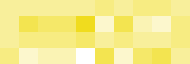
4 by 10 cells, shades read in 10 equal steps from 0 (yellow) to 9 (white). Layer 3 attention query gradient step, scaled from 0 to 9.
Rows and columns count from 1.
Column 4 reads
5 3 4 6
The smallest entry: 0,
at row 2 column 5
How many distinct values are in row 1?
2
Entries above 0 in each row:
10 9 10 10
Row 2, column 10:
4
